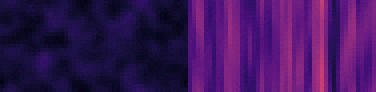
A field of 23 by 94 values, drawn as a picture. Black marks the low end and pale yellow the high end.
The table splits into one row of 2 panels. Panel 1,1: very low, blotchy, faint in contrast. Panel 1,2: low, streaked downward.
